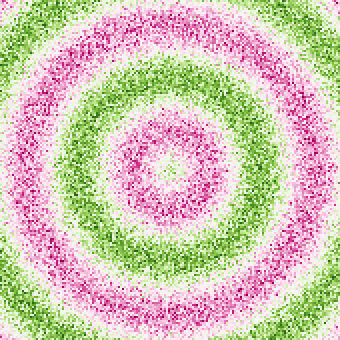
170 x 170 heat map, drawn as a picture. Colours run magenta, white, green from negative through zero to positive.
Odd rows or columns: none. Rings: centred on the centre. Slope: none.
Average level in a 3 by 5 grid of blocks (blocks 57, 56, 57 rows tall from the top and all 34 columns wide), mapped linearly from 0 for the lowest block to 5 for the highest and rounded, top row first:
43334 | 15051 | 43334
